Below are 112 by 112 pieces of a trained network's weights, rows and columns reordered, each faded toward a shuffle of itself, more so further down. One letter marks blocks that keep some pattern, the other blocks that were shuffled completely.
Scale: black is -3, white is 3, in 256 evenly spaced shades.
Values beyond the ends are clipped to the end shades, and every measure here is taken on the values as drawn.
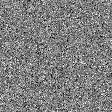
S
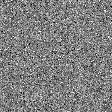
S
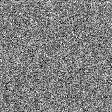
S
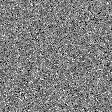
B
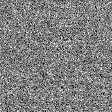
S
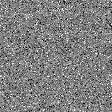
S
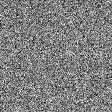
S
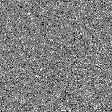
S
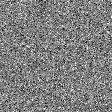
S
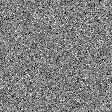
B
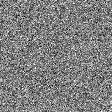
S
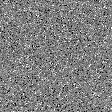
B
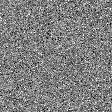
B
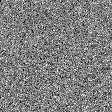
B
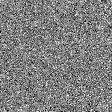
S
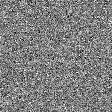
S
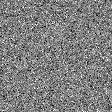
B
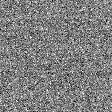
S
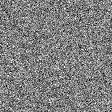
B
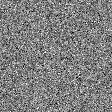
B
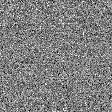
S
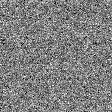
S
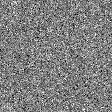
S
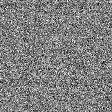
S
